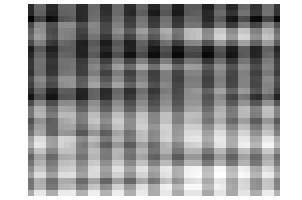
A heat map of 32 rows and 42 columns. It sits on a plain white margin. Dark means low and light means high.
The top left is the ninth with the lowest average. Upright stripes repeat 10 times across the table. There is an overall slope up to the bottom. No row or column stands out.
